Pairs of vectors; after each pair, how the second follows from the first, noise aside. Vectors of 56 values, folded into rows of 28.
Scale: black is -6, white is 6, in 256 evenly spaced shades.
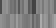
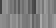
copied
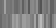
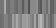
copied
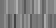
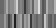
scaled up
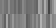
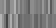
reversed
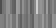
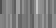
copied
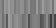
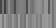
reversed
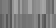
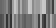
scaled up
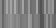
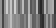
scaled up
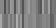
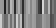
scaled up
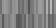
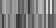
scaled up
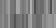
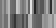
scaled up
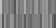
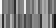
scaled up
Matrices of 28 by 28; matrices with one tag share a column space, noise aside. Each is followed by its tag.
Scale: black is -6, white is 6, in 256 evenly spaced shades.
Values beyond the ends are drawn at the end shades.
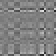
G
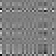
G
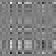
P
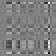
P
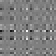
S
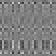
P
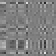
P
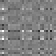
S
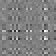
S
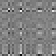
G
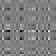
S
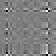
G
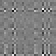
G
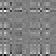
G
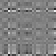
G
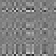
G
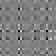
S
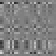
P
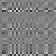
G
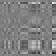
P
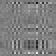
P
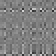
G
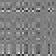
G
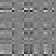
G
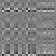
G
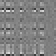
G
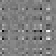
S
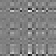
G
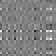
S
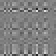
G
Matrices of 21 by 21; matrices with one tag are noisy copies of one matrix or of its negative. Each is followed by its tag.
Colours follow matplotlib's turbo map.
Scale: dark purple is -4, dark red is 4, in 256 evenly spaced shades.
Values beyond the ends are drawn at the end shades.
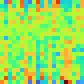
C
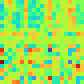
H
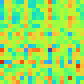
H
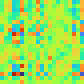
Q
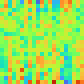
C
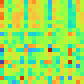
H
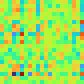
Q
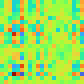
Q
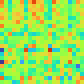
H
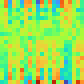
C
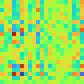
Q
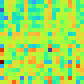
H
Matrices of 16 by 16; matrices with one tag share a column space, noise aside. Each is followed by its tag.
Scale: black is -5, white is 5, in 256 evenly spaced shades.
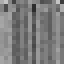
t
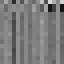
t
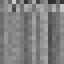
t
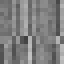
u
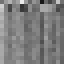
t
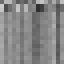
t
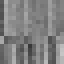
u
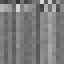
t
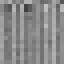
t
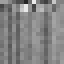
t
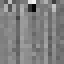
t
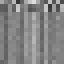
t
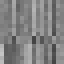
u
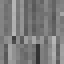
u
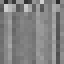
t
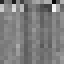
t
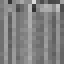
t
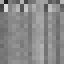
t
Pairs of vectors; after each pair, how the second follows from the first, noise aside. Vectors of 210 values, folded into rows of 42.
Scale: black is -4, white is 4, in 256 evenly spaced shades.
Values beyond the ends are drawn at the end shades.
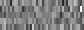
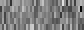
sign-scrambled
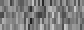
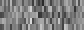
sign-scrambled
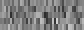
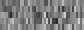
sign-scrambled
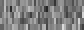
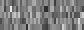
sign-scrambled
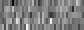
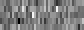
wrapped around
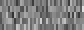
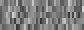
sign-scrambled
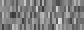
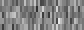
sign-scrambled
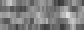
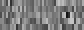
sign-scrambled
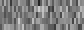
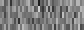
sign-scrambled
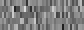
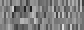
sign-scrambled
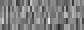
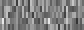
sign-scrambled
